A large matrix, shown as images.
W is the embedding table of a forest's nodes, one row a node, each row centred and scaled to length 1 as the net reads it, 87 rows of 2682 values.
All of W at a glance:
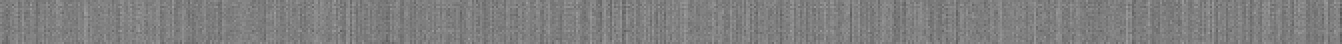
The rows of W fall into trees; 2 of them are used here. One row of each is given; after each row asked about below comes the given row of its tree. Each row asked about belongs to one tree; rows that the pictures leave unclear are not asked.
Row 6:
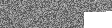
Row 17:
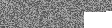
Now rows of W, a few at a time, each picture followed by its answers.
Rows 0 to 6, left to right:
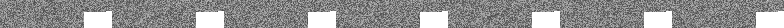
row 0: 17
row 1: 6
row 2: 6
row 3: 6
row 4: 6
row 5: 17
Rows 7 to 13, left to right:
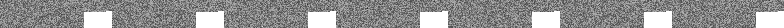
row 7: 6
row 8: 6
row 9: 17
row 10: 17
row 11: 17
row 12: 6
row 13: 6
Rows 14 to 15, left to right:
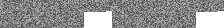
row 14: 6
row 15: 6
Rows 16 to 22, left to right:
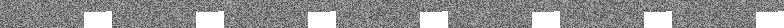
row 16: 6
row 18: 17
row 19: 17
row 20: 6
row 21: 17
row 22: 17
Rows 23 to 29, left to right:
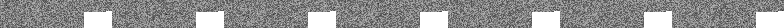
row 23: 6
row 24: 17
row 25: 6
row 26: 6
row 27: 6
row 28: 6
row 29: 17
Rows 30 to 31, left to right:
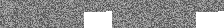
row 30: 17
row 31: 17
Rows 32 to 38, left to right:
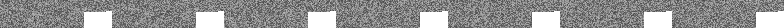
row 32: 6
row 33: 6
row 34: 17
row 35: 6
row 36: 6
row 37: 17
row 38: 6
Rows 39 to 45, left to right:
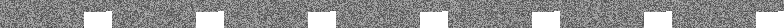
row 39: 17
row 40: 6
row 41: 17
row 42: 6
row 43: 17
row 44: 6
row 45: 17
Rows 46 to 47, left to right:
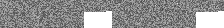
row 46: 17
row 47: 6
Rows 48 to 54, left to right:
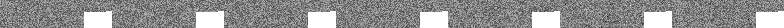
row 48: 17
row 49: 6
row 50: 6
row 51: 6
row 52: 17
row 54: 17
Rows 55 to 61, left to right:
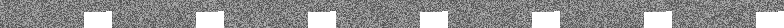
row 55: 6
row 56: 6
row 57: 17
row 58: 17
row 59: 6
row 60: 6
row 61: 6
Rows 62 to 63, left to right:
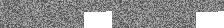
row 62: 6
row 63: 6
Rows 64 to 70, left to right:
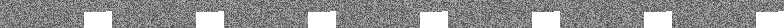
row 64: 6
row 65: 17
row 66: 17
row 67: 6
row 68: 17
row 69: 17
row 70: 6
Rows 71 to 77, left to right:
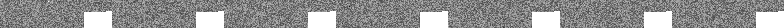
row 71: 6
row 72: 17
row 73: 6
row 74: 6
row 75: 17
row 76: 17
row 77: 17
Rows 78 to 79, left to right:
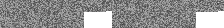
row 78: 17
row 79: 6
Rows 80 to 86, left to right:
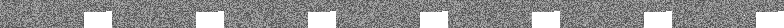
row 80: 6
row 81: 17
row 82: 17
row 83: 6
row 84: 17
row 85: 6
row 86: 6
